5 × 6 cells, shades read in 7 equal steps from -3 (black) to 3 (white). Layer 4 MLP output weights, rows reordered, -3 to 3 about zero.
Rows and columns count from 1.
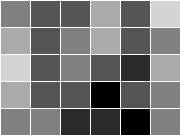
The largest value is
2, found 2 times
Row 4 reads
1 -1 -1 -3 -1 0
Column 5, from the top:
-1 -1 -2 -1 -3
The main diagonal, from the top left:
0 -1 0 -3 -3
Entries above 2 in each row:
0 0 0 0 0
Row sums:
0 0 -1 -5 -7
